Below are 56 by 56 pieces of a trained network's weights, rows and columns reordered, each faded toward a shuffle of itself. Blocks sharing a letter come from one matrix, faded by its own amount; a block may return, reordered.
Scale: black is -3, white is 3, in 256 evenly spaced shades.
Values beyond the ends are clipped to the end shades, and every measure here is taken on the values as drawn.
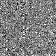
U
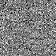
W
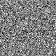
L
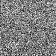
L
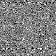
W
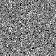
U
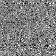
W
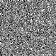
U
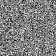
U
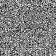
L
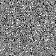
W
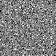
U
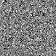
W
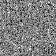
U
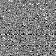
U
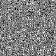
W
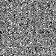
U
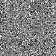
U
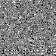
U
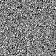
L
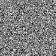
W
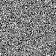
L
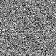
L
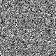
L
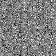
U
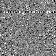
U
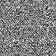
L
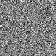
L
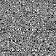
W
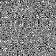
W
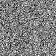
L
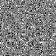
W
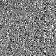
W
